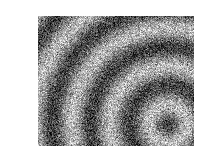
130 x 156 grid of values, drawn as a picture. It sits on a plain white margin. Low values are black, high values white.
No overall slope runs across the table. Concentric rings centre on the bottom right. The ninth with the highest average is the bottom right. The halves do not mirror each other. Overall the values sit about 50% of the way up the scale.
